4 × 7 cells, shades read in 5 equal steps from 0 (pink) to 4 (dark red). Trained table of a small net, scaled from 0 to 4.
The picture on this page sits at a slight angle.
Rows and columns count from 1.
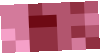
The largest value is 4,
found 2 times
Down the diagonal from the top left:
1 1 3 3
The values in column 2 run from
0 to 1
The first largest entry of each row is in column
3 3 3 3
